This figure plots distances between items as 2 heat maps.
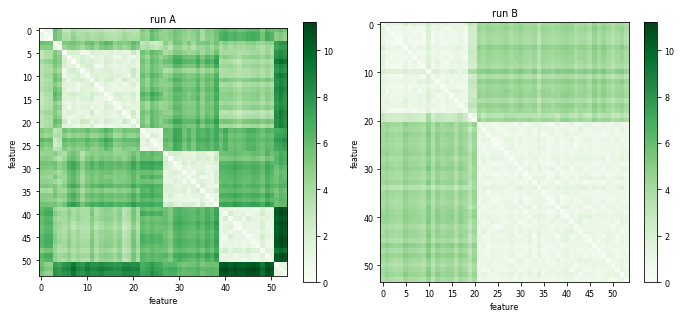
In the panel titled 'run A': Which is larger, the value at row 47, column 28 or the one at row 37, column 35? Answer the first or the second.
the first
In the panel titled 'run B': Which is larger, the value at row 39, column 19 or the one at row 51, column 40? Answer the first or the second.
the first
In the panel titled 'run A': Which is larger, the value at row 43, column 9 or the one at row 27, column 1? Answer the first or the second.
the second
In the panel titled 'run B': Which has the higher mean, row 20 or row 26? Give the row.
20
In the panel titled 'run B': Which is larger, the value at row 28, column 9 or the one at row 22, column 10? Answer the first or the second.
the second
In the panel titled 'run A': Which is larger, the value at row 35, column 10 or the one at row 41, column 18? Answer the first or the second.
the first
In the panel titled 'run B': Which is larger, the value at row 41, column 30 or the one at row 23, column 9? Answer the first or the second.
the second
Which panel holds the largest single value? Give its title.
run A
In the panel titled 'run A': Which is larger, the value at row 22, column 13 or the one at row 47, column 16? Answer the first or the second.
the first
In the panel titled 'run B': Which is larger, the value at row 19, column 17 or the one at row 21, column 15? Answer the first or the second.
the second
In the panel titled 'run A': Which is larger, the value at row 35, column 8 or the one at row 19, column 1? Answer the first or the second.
the first
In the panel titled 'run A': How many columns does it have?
54
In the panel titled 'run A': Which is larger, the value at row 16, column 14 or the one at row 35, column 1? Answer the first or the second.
the second
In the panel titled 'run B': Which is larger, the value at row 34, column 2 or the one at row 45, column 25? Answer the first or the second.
the first
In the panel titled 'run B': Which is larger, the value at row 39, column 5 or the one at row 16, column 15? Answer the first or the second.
the first
